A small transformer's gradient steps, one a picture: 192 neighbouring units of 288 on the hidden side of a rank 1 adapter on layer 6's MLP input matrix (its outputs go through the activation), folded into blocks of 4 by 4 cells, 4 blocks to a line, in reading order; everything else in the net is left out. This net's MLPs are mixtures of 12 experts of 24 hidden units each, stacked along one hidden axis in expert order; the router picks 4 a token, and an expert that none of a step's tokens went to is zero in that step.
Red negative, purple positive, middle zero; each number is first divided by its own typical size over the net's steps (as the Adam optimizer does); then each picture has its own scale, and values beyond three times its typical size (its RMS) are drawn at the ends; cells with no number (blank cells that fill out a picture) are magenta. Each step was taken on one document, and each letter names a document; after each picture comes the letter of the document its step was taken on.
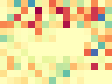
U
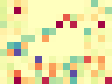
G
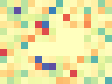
G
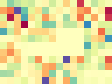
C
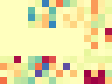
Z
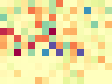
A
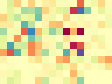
A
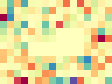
C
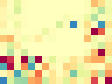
Z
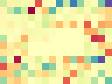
G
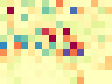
A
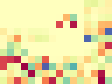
Z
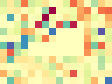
C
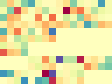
A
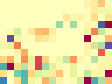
Z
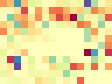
U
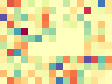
C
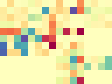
A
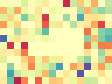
C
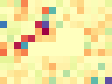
G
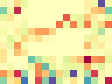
G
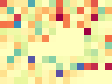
U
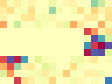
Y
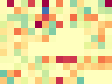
C
